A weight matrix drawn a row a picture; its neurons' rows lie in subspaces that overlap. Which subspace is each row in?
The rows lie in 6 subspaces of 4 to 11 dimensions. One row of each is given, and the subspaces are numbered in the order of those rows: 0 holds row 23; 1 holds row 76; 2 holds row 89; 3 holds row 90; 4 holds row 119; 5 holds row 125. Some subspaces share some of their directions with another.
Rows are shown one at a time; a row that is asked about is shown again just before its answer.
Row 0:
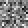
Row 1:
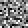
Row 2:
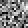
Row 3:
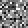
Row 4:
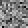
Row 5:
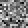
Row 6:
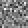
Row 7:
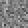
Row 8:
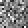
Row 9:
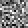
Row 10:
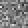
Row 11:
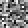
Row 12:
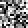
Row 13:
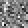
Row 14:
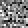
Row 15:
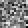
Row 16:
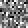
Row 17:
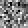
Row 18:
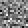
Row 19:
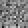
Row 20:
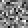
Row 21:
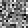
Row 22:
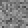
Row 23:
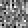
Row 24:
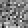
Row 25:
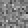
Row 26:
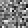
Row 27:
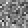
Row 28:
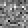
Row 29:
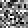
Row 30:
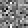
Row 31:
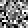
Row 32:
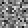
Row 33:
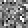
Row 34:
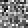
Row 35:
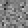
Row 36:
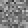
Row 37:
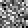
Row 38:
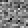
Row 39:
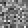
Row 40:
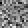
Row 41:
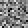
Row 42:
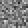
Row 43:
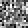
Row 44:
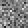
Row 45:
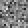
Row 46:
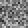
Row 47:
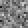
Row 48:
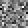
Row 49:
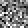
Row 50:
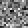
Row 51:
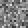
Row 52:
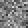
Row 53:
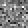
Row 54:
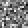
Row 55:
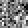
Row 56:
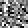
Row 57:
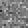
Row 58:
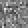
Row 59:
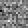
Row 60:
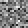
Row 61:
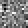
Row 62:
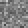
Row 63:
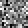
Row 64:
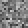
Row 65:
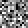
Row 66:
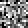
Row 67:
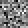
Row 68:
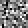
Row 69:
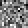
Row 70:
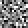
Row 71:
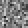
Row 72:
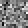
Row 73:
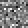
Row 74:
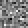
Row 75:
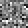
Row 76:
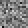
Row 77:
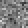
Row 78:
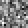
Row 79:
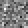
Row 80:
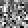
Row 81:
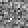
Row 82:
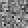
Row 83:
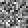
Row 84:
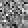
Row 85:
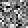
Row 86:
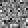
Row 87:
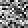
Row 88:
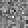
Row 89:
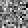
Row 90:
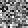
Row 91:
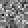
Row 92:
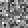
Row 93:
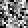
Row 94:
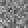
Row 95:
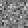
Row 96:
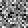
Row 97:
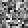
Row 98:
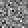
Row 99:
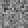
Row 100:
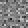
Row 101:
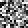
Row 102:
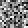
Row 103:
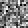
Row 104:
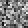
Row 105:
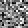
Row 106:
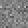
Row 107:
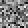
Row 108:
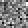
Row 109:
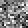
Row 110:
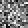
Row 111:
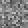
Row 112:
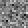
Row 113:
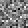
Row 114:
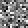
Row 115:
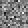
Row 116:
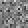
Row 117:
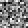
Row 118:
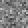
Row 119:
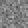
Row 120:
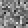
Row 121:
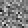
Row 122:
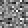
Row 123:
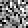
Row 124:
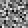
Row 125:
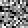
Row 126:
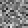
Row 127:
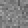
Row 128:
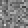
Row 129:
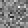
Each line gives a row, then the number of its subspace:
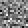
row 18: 1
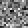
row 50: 3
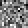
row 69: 2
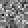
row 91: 4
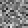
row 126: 3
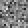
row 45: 3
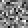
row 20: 5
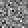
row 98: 1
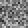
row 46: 5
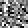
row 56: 1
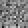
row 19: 4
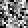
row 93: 3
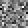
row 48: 0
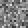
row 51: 4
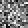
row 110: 4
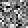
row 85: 1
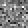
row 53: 0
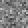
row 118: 4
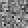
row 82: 5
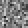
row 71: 5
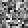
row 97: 0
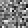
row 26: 2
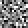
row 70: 2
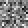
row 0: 1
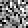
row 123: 4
